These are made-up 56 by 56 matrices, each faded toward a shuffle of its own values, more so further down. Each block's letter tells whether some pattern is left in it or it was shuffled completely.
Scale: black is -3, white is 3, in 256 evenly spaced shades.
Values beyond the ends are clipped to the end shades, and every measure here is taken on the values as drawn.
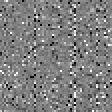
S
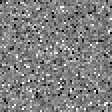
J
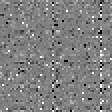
S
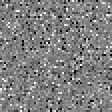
J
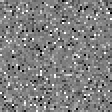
J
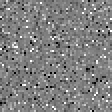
J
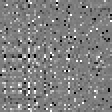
S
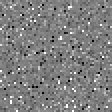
J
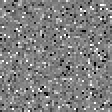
J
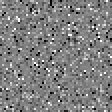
J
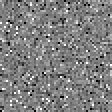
J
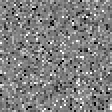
J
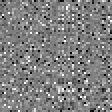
S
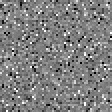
J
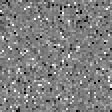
J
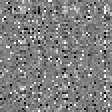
S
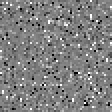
J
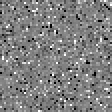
J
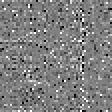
S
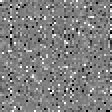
S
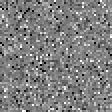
J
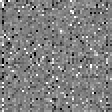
S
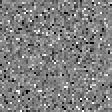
J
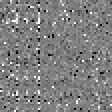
S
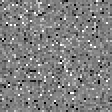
J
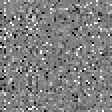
S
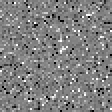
J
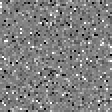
J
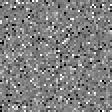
J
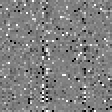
S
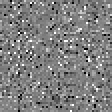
S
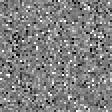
J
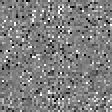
S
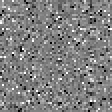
S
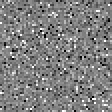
J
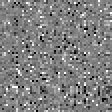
S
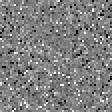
J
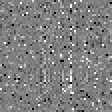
S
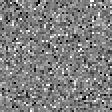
J
